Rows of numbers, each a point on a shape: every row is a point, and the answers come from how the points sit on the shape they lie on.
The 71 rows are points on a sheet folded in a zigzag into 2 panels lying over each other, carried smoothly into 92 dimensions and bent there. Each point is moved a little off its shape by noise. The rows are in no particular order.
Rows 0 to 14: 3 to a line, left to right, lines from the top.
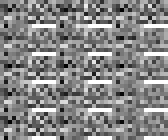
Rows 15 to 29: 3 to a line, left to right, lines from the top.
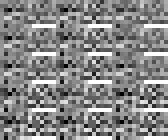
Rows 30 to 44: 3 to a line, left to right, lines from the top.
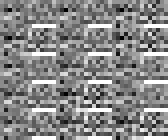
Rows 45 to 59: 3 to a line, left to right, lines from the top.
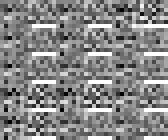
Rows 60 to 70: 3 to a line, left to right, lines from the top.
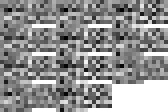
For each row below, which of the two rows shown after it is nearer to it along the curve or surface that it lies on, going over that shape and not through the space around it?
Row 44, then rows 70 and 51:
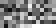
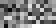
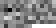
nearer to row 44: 70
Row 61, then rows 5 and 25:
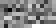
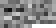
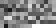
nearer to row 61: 5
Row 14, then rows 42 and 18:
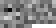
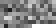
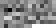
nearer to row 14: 18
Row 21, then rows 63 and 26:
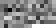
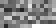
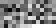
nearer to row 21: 26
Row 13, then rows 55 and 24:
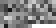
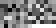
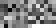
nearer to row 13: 24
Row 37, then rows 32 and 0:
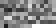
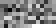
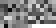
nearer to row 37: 0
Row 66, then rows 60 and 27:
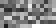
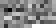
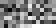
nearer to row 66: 27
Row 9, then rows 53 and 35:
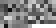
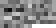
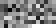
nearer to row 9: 35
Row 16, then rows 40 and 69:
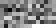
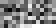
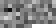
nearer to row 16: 40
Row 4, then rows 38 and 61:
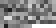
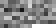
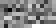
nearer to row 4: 38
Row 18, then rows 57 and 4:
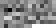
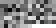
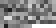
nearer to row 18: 57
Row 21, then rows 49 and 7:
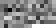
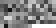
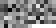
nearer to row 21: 7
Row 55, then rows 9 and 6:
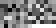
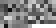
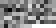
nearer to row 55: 9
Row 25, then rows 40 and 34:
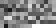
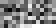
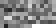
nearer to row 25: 34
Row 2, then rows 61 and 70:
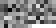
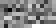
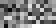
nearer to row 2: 61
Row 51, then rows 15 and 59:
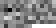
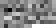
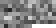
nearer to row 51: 15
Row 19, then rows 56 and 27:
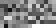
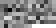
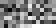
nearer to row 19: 27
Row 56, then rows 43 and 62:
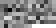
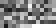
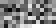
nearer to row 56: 62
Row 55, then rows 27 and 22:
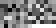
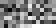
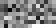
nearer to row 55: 27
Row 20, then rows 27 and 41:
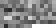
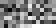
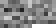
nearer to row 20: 41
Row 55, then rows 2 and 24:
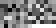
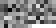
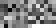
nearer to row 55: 24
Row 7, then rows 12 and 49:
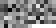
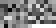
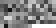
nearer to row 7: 12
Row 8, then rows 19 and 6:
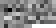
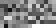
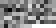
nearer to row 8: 6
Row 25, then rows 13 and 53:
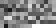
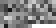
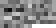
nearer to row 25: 13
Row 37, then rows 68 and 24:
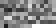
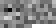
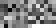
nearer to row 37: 24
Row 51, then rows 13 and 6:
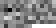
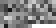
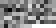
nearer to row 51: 6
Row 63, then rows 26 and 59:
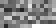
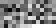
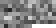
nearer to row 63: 59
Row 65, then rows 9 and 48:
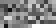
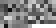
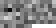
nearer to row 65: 9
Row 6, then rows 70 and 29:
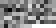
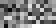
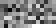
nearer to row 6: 29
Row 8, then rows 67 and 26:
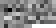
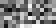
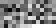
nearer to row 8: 26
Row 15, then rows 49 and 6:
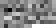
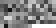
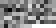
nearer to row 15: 6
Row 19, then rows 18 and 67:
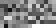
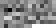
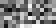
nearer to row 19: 67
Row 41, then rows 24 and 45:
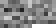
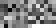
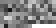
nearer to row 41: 45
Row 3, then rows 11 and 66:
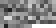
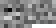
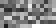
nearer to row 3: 66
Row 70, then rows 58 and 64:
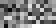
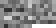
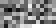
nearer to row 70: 64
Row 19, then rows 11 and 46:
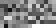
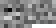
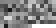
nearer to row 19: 46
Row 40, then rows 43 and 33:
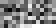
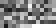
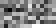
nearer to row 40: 33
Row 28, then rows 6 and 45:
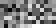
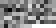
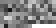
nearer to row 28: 6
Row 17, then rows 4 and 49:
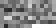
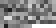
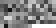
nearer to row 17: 4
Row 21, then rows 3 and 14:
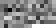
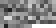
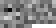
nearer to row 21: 14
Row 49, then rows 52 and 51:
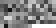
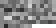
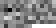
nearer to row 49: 52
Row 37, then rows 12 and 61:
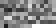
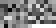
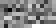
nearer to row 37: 12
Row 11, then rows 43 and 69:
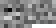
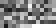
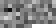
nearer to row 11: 69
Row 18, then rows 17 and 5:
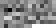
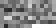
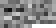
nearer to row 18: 5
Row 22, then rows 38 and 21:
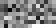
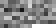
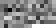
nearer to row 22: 21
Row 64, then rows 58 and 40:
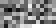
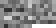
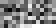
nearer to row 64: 40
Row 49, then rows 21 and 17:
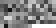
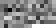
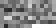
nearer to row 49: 17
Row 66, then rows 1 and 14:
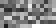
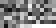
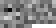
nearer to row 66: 1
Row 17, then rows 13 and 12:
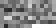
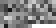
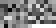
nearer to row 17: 13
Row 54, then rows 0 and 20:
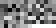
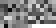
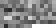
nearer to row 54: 0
